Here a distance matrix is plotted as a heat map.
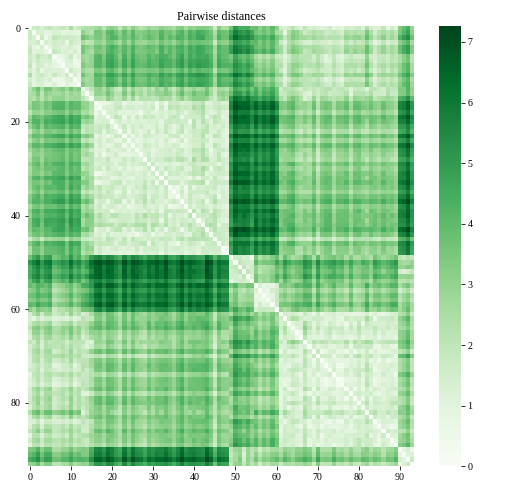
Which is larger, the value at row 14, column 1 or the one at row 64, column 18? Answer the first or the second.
the second
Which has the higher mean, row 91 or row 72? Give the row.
91
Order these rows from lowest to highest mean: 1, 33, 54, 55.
1, 33, 54, 55
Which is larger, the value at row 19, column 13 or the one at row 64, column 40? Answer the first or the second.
the second
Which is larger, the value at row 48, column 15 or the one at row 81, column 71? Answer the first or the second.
the first
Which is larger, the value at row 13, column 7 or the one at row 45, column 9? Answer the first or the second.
the first
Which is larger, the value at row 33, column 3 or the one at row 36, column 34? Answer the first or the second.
the first
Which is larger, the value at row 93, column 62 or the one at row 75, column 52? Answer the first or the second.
the second
